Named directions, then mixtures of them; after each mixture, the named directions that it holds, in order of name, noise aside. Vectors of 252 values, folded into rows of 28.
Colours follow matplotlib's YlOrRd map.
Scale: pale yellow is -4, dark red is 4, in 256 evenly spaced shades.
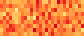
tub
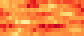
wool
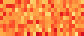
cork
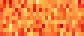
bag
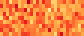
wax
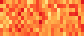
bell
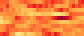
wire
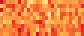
bag, bell, cork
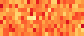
tub, wax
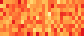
bell, cork, tub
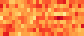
tub, wax, wire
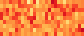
tub, wax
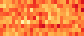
bell, tub, wool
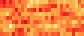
bag, wool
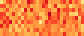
bell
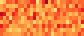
bell, tub, wool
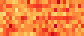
tub, wire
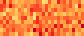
bag, tub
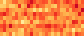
bag, tub, wool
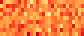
bell, cork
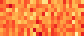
bag, cork, tub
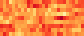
wax, wire, wool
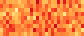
tub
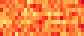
bag, bell, wire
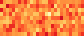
bell, cork, wire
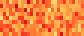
wax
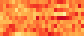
tub, wire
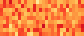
bag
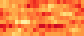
wool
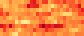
wool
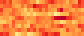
bag, wire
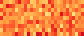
cork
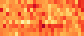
bag, bell, wool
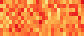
bell
